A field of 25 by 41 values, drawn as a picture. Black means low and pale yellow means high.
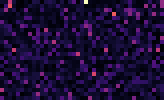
Average level on the scale: 10%. Grain: fine. Seam: none. Slope: none. Mirror symmetry: none. Histogram: skewed, a long tail of high values.
